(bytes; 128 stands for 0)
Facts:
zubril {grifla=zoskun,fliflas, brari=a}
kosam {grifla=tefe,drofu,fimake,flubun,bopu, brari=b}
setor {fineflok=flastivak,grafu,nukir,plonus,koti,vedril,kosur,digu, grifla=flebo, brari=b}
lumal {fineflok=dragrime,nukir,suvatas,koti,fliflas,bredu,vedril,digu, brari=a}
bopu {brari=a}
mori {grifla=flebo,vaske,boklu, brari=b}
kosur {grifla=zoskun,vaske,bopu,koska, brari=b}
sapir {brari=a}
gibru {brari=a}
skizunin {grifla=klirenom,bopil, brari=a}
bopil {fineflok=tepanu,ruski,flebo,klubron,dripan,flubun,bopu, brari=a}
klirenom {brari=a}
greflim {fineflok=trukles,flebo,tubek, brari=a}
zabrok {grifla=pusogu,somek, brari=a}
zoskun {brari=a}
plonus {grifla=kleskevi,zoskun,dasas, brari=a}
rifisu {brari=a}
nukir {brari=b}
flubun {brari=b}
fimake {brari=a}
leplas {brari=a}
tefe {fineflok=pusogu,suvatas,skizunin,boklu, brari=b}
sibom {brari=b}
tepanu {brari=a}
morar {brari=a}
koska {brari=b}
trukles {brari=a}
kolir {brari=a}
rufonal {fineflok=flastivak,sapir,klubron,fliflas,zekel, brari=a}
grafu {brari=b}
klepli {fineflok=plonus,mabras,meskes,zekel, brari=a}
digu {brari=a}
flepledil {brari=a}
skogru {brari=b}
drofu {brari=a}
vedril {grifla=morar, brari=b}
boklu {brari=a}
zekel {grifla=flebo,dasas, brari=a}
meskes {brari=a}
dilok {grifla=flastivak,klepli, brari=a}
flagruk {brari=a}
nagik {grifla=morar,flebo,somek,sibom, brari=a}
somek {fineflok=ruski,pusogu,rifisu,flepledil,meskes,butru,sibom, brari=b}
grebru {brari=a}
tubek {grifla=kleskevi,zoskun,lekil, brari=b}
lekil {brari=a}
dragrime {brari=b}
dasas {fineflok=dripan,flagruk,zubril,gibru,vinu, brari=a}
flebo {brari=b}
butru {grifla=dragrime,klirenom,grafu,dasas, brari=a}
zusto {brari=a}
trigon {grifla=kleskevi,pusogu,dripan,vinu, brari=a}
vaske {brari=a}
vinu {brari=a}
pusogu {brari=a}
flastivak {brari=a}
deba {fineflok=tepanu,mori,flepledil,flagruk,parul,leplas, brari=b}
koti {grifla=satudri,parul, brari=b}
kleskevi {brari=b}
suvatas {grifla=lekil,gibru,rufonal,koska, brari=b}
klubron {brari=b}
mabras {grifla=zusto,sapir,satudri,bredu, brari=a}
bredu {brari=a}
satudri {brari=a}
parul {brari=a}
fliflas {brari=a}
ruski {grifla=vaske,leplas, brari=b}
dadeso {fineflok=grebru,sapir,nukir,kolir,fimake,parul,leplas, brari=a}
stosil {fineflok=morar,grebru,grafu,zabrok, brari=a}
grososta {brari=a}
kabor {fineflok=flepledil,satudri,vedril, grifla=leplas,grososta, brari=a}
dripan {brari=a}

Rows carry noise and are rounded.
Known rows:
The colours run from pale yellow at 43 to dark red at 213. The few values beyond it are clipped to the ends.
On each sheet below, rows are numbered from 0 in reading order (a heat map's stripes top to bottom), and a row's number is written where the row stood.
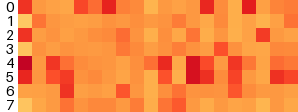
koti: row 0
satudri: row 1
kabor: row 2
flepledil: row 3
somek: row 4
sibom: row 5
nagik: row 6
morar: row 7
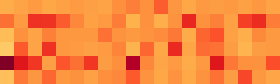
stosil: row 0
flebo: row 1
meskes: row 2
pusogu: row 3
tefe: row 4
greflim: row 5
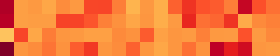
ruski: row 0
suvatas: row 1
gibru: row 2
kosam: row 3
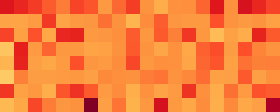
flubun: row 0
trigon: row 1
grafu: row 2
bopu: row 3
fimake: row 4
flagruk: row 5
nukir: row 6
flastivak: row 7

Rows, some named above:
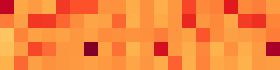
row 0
kosur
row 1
flebo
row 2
flepledil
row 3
flastivak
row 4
boklu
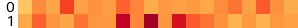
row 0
trukles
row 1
skizunin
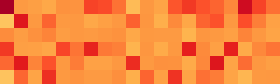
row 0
ruski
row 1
bopu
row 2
vaske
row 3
koti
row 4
drofu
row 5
pusogu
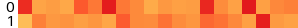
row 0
koti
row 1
zubril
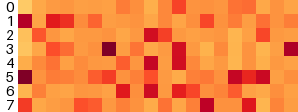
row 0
zabrok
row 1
kleskevi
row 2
dasas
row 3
flastivak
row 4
klirenom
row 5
kosam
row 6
butru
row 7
vedril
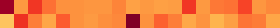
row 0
skogru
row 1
bopil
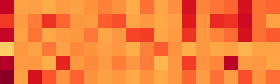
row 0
mori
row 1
tubek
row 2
deba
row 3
morar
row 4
setor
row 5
koska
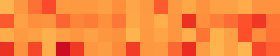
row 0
zusto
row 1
klubron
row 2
leplas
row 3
dragrime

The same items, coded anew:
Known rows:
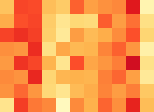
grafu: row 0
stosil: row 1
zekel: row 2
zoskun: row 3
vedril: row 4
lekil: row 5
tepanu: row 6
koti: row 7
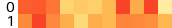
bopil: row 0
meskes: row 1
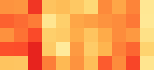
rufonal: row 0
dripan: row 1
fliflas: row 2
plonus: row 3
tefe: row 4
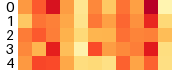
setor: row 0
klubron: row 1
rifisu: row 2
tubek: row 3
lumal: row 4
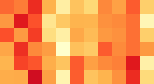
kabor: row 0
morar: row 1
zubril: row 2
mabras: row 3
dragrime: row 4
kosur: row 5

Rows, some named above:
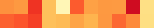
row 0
mori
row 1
boklu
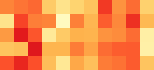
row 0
greflim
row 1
koti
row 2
morar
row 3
koska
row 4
skizunin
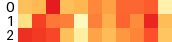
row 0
koska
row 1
koti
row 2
butru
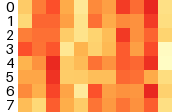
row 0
skogru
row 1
nukir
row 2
greflim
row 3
dasas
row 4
kleskevi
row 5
drofu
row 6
ruski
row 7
flubun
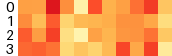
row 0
suvatas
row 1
bopu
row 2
zubril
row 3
bopil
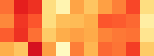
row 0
zabrok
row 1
klirenom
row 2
pusogu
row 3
kosam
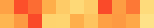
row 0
klepli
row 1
fimake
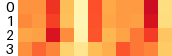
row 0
mori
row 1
mori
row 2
suvatas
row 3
trukles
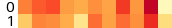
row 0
somek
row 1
klubron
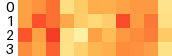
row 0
leplas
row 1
klepli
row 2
zubril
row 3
gibru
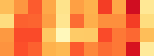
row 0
deba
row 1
nukir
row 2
dilok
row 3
sibom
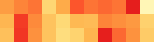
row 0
flebo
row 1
flastivak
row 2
zusto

